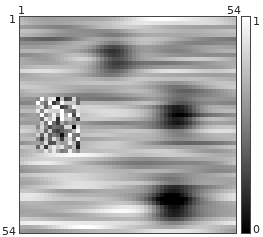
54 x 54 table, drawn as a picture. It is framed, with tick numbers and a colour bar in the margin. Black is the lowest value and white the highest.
Most values sit high, with a long tail of low ones. Three dips sink into the field. The halves do not mirror each other. In the middle left lies a patch that is rougher than the rest. Values change most from cell to cell in the middle left.
